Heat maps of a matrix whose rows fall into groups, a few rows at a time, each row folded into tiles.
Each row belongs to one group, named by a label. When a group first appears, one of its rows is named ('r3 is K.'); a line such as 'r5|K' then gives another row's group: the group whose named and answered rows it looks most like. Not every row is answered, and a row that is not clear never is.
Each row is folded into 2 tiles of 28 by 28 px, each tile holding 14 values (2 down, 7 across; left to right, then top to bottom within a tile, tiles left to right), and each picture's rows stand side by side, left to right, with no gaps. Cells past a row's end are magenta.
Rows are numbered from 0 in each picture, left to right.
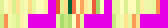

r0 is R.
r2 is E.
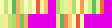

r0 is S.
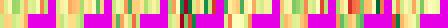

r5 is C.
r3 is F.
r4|R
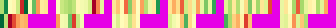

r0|E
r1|S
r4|E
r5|F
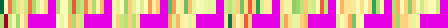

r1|F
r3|R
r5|C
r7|R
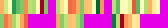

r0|C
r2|E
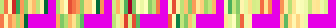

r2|F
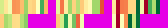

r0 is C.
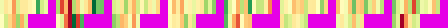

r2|E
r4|E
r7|E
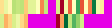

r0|C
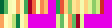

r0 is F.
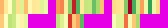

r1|F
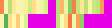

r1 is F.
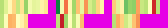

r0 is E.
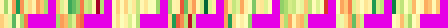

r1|C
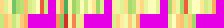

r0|C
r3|F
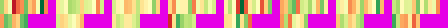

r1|C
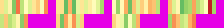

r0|S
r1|R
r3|C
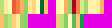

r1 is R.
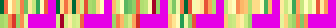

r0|E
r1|R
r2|C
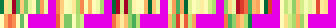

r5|S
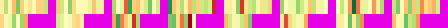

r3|E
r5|R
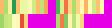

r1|R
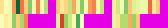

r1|S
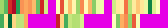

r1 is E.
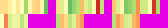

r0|S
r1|C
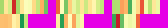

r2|R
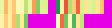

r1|R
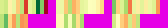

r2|F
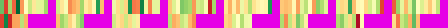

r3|C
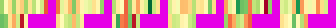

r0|E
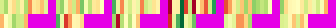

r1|E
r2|R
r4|F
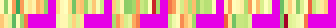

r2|C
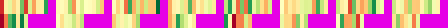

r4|E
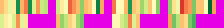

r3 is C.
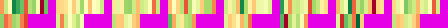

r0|C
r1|S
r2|C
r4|R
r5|R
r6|S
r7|C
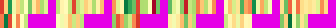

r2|C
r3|F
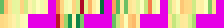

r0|R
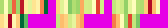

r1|C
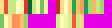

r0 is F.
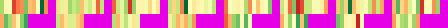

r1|C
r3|R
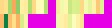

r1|C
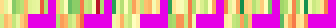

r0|C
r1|C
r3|E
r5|E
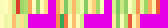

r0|F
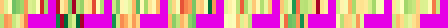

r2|E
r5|S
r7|C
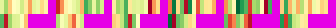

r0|R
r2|S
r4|C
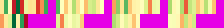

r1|R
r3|F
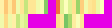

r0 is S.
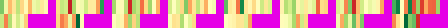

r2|F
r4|R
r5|S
